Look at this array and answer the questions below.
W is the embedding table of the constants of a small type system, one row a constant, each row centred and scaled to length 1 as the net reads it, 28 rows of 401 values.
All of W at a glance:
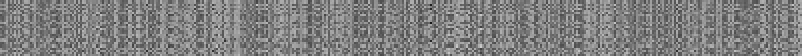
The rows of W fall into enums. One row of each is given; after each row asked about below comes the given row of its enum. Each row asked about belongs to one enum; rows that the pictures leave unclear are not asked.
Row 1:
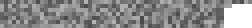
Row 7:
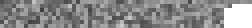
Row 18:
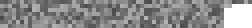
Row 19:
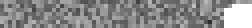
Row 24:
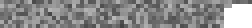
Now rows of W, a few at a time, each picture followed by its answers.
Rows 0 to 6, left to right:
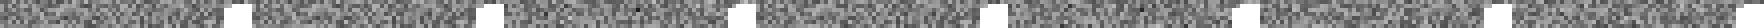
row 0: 1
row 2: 19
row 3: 1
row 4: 19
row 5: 18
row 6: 24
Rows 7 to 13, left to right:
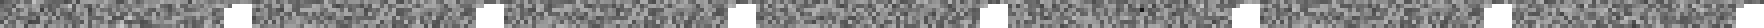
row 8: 18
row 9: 18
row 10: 1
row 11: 19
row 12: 18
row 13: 24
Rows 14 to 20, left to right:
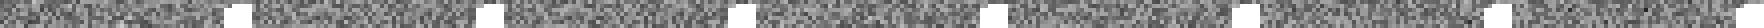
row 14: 7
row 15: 1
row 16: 1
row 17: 24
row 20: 19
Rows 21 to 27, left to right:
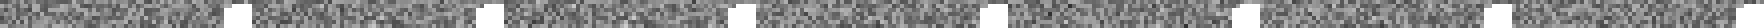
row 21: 18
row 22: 7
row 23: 7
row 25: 19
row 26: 24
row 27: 1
